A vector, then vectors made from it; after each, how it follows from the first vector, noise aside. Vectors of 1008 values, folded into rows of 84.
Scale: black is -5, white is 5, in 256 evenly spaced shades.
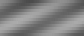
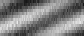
scaled up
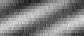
scaled up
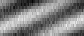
scaled up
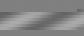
partly zeroed
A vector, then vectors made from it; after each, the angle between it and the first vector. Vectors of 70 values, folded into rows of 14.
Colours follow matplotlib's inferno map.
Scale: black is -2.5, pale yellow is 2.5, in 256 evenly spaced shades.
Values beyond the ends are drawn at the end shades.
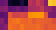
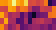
nearly opposite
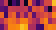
partly aligned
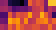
nearly parallel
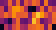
orthogonal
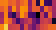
partly opposed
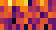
partly opposed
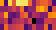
partly opposed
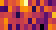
partly opposed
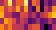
partly opposed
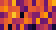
orthogonal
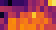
nearly parallel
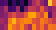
nearly parallel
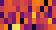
orthogonal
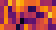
partly opposed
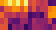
nearly opposite
